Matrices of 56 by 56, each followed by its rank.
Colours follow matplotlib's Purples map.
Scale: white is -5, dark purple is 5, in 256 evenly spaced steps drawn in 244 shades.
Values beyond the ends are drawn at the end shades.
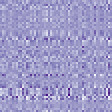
three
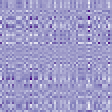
three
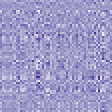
five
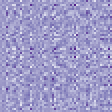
five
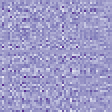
five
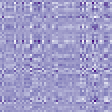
three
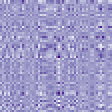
three
